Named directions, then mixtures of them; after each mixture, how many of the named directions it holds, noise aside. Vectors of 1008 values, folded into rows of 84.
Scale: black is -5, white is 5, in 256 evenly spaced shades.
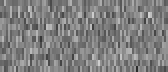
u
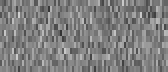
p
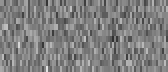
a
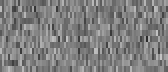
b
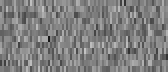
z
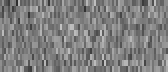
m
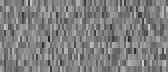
two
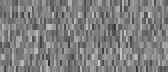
two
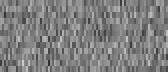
two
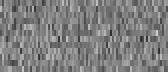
one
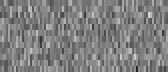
one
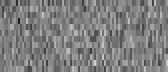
one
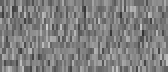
three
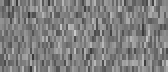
two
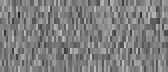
one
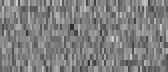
two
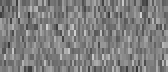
three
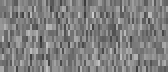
two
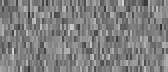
three
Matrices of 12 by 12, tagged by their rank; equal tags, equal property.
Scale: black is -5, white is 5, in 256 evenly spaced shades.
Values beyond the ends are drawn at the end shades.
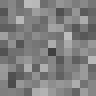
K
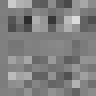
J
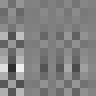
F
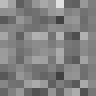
J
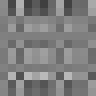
F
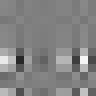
F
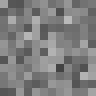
K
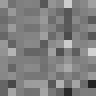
J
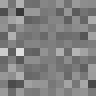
J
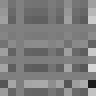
F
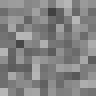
K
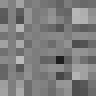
J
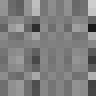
F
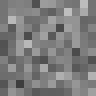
K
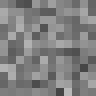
K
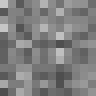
J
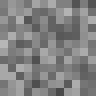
K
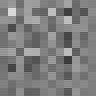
J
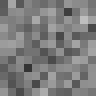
K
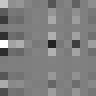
F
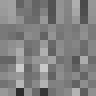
J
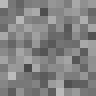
K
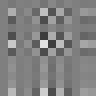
F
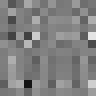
J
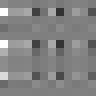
F
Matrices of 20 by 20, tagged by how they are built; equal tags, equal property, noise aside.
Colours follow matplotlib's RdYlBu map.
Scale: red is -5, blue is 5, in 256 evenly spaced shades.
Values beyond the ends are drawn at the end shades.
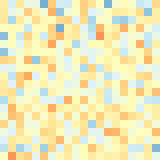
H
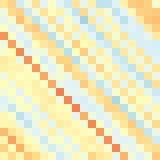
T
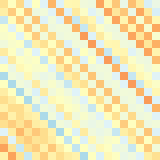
T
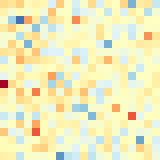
H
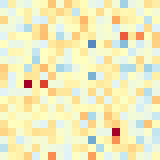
H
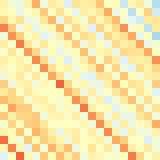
T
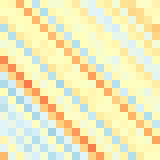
T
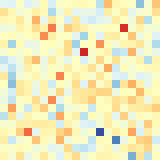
H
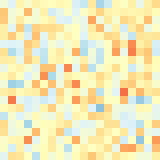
H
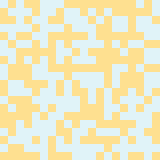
H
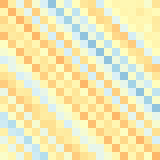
T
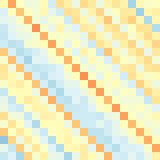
T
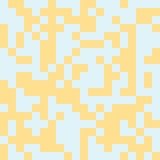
H
